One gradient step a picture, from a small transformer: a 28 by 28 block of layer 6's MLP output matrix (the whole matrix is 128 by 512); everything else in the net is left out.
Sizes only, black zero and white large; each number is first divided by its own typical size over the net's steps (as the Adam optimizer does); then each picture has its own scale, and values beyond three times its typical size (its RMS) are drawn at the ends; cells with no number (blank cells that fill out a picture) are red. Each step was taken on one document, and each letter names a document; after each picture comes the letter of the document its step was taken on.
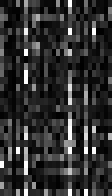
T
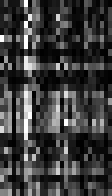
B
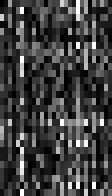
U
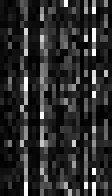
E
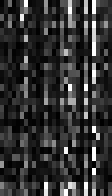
E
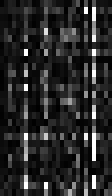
E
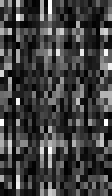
U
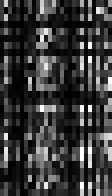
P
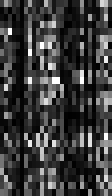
P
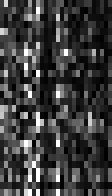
B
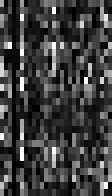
U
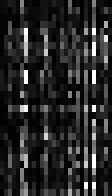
E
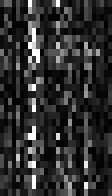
T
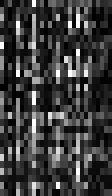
U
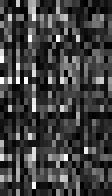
U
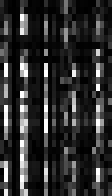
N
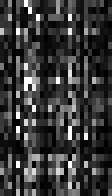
T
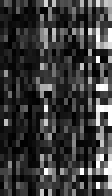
P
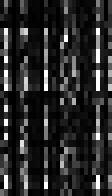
N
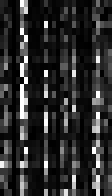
N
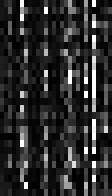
E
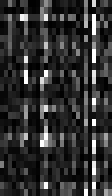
E
